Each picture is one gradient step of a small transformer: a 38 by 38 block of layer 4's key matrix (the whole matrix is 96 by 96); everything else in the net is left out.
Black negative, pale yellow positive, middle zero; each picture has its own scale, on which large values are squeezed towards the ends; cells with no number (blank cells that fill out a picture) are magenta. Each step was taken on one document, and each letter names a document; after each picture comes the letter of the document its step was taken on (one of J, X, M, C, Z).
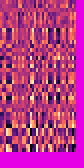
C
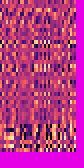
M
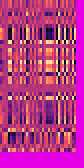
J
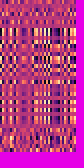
M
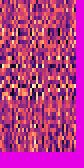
C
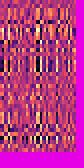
J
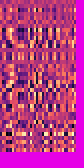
C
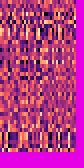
J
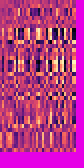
J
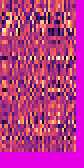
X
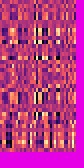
C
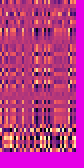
M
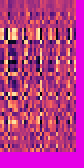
J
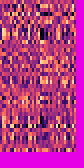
J
